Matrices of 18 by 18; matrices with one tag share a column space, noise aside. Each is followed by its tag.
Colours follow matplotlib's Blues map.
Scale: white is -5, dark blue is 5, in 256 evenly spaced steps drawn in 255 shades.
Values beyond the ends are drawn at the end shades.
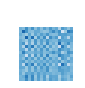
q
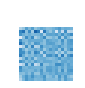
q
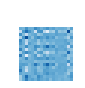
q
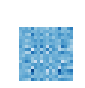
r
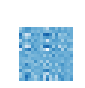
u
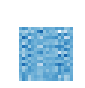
q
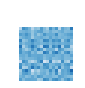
r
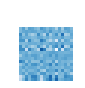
u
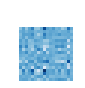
r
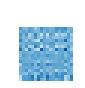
u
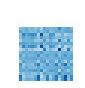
u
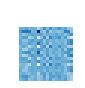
q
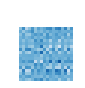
r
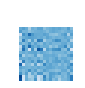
u
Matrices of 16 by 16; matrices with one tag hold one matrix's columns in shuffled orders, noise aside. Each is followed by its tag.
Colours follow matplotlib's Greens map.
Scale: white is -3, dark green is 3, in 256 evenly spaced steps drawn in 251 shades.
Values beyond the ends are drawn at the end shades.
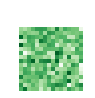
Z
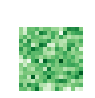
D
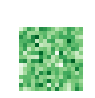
Z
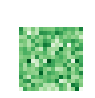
D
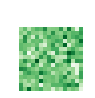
Z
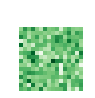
Z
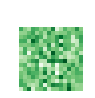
Z
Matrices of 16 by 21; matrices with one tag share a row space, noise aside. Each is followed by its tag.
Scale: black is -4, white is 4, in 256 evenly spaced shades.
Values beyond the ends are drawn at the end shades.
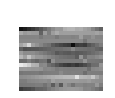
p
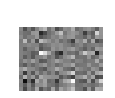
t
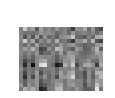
t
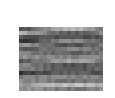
p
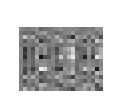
t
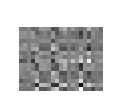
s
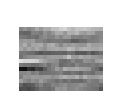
p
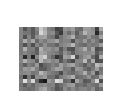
t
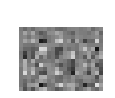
t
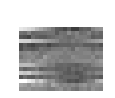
p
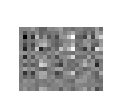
t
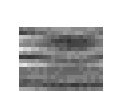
p
